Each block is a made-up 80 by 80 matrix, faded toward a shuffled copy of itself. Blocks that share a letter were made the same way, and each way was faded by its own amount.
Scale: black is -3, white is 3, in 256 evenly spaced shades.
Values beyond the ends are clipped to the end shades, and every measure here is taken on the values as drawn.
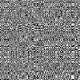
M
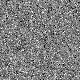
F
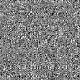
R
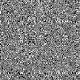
R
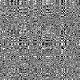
M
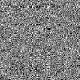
R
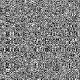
R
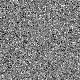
F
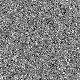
F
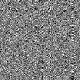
R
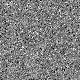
F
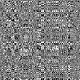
M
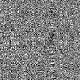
R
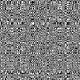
M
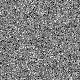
F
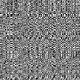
M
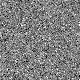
F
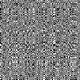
M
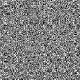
R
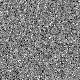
F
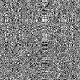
R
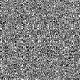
R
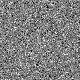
F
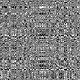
M
